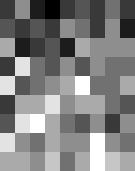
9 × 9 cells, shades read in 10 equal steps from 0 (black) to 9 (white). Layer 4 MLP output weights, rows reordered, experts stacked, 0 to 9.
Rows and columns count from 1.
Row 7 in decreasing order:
9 8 6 5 5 4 3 3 2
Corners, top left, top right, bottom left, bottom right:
2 2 6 6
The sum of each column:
40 44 38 40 37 45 47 40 36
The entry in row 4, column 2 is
8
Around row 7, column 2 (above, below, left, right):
6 5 3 9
